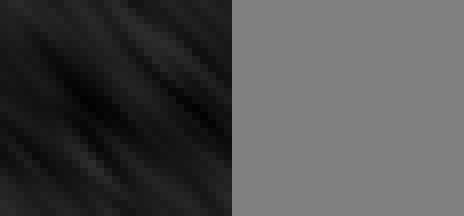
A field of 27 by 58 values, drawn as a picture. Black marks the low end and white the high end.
It is made of 1 by 2 panels. Panel 1,1: very low, slanting down to the right, faint in contrast. Panel 1,2: middling, flat.
